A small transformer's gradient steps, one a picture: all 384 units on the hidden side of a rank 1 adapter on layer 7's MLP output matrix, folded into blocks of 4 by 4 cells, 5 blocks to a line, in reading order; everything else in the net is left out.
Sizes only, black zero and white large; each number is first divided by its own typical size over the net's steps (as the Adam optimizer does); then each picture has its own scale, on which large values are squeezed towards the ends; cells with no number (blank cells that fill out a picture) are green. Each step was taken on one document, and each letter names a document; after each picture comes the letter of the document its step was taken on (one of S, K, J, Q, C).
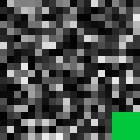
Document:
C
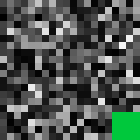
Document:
C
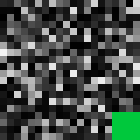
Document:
C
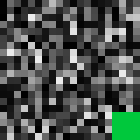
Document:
C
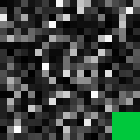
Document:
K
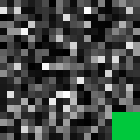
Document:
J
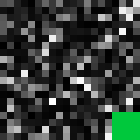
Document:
K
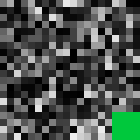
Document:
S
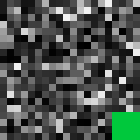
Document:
J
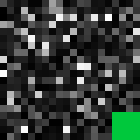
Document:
J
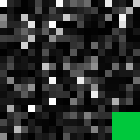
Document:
K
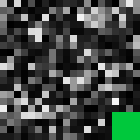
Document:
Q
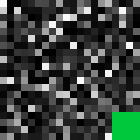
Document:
K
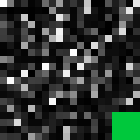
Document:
K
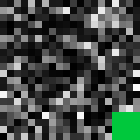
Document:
Q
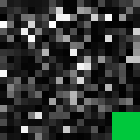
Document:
J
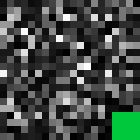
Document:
J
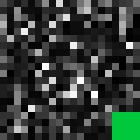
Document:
K
